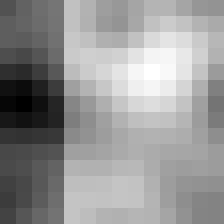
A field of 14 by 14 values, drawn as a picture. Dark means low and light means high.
The top right is the ninth with the highest average. There are no lone odd cells. The middle left is the ninth with the lowest average. A vertical seam about 30% of the way across splits the table, and the right part is higher.
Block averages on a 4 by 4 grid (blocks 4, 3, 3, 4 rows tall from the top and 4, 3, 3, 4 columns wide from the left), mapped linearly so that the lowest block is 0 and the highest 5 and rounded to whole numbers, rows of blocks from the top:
2 4 4 4 / 0 4 5 4 / 0 3 4 3 / 1 4 4 3
